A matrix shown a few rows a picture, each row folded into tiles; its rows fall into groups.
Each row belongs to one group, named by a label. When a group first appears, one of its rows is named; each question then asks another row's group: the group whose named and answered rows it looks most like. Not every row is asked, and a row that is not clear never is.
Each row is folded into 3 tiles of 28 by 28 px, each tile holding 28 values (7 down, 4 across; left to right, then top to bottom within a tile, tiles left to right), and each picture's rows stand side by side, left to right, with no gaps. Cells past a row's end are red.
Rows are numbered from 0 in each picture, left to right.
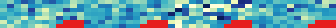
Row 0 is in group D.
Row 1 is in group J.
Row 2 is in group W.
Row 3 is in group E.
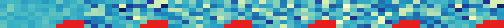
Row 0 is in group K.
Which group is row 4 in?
K
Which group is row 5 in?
E
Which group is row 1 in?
E
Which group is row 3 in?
E
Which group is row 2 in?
E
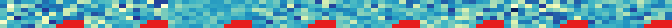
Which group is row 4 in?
W
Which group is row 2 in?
K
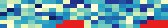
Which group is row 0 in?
W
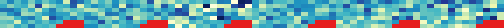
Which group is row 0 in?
W
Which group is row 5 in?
D
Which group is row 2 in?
W
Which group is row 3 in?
K
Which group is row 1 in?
E
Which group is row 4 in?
D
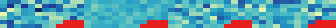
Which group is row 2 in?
W
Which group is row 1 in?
K
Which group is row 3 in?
K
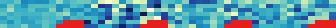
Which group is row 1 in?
J
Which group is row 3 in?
J
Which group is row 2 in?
K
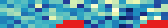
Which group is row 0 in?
E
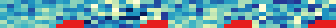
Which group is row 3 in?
K
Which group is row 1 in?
J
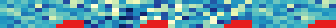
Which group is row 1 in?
J
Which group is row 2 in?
K
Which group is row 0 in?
E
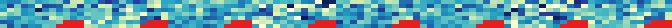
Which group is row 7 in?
D
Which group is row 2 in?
J
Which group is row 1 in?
D
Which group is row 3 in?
W
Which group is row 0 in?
E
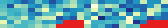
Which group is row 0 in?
D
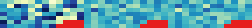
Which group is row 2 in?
E
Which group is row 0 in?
J
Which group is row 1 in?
W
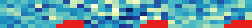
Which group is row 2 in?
D
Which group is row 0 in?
E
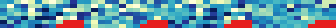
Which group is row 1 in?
W
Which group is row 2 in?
J
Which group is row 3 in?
E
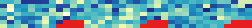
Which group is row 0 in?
K
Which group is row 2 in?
E
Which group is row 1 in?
D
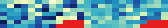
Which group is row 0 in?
J
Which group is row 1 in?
D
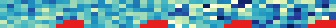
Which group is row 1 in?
E
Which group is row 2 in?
W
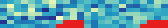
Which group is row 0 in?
J
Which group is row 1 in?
E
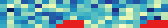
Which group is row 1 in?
D
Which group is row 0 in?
W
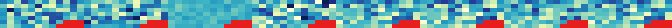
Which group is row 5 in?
D
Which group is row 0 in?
W
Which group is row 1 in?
J
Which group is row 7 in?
D
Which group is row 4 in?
D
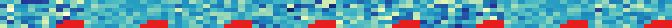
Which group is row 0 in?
K
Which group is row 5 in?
J
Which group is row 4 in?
D
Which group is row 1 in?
K
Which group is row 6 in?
K
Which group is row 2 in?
E
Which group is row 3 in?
E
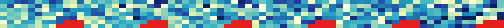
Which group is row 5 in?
J
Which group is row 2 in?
W
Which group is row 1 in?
W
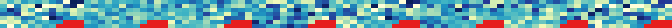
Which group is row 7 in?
W
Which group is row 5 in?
E
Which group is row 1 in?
E
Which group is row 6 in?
D
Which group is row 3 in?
J
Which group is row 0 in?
W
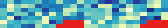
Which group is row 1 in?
D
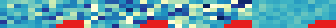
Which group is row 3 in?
K
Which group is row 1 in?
K
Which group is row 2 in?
W
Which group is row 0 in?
J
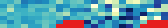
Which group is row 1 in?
J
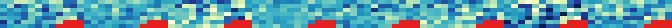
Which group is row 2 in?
D
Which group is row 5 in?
D
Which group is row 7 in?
J
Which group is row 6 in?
J
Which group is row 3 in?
K
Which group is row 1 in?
J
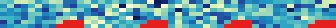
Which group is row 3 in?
E
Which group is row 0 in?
J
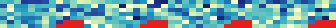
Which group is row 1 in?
W
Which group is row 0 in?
K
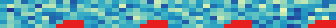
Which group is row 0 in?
W
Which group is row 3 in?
J
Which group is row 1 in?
E
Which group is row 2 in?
E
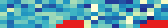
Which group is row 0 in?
E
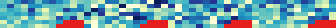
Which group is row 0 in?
D
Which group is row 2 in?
K
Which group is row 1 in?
W
